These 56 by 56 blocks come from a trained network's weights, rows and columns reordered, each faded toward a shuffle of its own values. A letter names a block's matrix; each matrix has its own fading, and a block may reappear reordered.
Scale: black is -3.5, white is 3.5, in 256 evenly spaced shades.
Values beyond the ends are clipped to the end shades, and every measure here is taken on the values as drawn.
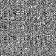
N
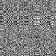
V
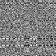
V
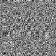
V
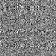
N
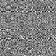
V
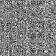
N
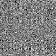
N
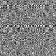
V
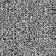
N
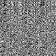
N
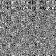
N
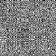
V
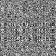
N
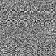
V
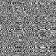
V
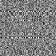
V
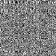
N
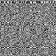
V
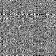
N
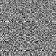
V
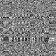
V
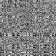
V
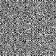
N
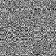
V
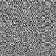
V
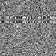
V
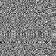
V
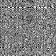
N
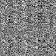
N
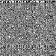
N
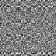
V
